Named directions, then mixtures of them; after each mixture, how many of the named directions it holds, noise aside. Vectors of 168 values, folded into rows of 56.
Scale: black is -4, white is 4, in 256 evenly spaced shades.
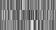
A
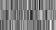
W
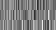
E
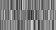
two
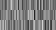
three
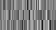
three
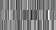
three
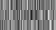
three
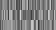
three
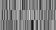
one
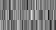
three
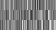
two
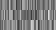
three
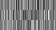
two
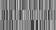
three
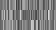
two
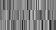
three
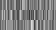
one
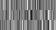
two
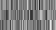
one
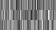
three
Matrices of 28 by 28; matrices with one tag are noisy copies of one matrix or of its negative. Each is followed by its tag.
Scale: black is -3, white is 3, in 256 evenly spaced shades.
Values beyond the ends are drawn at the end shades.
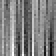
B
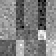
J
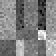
J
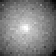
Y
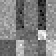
J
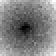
Y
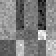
J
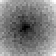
Y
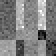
J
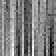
B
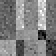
J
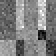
J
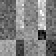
J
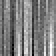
B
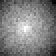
Y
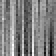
B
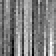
B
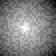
Y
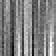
B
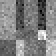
J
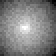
Y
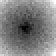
Y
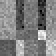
J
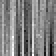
B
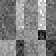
J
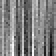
B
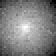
Y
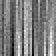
B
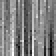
B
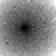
Y
